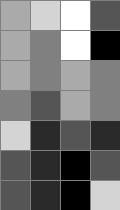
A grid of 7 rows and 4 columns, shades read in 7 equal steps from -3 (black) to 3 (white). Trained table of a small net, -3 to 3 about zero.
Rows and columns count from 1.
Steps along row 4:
down up down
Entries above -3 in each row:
4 3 4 4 4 3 3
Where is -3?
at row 2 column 4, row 6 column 3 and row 7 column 3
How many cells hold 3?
2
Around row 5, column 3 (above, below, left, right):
1 -3 -2 -2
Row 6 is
-1 -2 -3 -1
